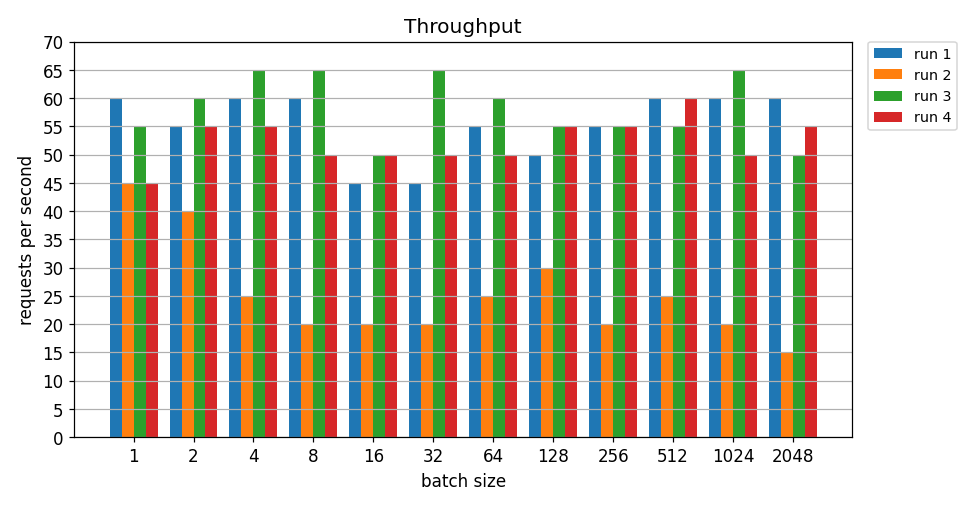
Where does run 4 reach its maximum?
512
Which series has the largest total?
run 3
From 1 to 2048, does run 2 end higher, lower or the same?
lower
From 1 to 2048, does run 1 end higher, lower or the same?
the same
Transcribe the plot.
Title: Throughput
x-axis: batch size, ticks 1 2 4 8 16 32 64 128 256 512 1024 2048
y-axis: requests per second, ticks 0 5 10 15 20 25 30 35 40 45 50 55 60 65 70
Legend: run 1, run 2, run 3, run 4
Values:
run 1: 60 55 60 60 45 45 55 50 55 60 60 60
run 2: 45 40 25 20 20 20 25 30 20 25 20 15
run 3: 55 60 65 65 50 65 60 55 55 55 65 50
run 4: 45 55 55 50 50 50 50 55 55 60 50 55
